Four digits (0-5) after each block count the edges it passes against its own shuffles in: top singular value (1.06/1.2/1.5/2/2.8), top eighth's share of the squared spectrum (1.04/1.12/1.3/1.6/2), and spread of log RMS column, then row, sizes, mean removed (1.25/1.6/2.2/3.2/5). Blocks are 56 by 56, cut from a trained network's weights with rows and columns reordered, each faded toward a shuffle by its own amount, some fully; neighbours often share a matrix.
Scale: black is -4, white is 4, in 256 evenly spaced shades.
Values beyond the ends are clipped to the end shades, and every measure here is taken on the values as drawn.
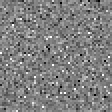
2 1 0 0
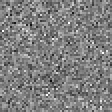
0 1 0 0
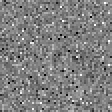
0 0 0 0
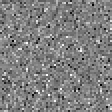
0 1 0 0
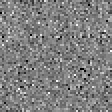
2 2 0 1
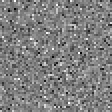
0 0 0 0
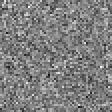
2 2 0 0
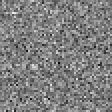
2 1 0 1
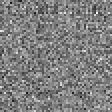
3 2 0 1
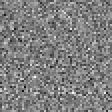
3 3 0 1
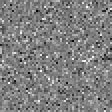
0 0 0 0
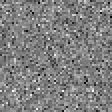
0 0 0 0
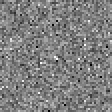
0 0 0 0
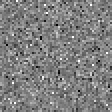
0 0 0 0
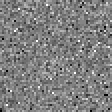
0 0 0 0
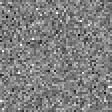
0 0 0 0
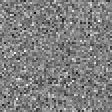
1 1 0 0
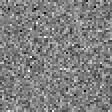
0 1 0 0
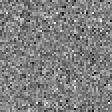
1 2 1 1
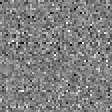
3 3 0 2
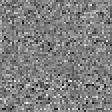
3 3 0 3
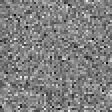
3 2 0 2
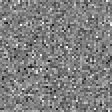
0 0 0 1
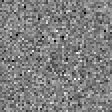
1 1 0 0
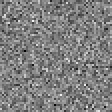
1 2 1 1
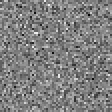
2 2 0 0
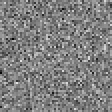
1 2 0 1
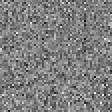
3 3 1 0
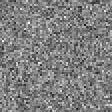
1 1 0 0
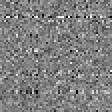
3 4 1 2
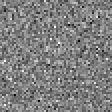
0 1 0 0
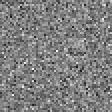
1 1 0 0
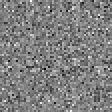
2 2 0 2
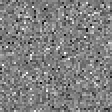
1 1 0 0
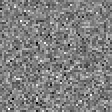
1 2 0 0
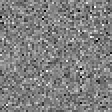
1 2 0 0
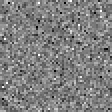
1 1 0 0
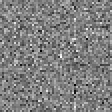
2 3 1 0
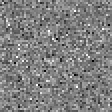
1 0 0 0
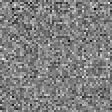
3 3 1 2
